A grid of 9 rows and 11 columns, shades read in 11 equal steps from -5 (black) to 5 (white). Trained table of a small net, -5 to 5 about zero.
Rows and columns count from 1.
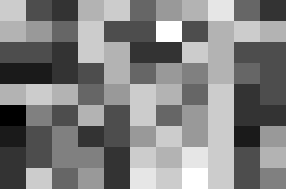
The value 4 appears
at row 1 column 9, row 8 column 8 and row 9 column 6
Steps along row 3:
same down up down down same up down down same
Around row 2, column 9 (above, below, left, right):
4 2 -2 3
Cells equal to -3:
14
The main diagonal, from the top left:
3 1 -3 -2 1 3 3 4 3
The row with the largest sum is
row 2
